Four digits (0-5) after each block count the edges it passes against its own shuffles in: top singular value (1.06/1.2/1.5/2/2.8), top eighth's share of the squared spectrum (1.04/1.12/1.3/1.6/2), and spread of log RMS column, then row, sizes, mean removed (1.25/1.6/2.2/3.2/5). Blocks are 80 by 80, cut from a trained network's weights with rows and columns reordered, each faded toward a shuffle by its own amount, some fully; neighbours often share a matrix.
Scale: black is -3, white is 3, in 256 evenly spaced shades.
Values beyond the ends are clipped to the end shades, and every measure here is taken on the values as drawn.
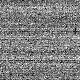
4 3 0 2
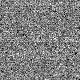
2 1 0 0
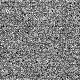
2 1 0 0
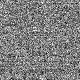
1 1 0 0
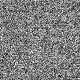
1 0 0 0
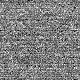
3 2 0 0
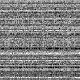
5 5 2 4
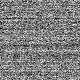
3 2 0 1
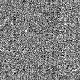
3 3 1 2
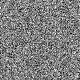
0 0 0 0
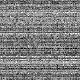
5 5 2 3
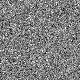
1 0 0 0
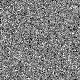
0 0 0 0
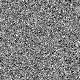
0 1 0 0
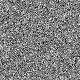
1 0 0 0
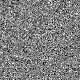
1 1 0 0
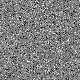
1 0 0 0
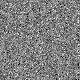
1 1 0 0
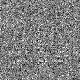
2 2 0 0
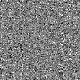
3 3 2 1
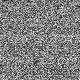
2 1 0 0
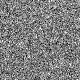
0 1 0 0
